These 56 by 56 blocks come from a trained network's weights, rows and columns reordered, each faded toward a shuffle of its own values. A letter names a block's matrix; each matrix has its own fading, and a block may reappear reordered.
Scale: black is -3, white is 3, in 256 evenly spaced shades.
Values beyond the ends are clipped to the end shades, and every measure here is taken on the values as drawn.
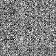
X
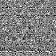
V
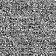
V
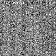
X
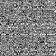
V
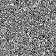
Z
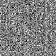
X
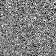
Z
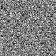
Z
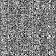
X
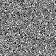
Z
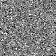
Z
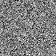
Z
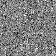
Z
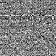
V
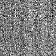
X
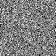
Z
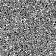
Z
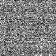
V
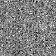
X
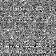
V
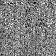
X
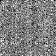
X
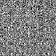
X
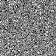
Z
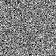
Z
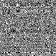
V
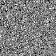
Z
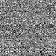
V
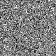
Z
